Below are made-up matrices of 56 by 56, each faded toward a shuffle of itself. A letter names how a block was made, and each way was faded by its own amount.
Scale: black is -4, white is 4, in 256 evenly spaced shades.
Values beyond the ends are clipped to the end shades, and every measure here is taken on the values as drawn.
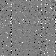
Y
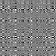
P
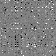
Y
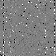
Y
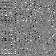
Y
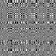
P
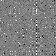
Y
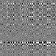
P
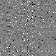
Y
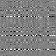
P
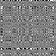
P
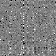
Y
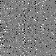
Y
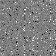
Y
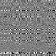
P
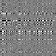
P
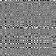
P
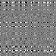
P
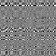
P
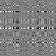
P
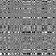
P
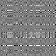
P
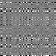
P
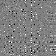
Y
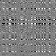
P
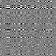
P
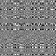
P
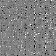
Y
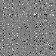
Y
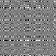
P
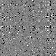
Y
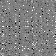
Y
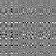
P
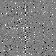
Y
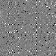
Y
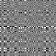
P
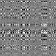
P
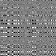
P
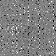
Y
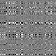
P
